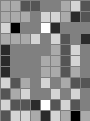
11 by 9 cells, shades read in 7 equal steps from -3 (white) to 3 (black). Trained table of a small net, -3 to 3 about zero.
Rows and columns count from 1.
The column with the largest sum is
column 9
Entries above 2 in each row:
0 0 1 0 0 0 0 0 0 0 1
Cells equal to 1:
17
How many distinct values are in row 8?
4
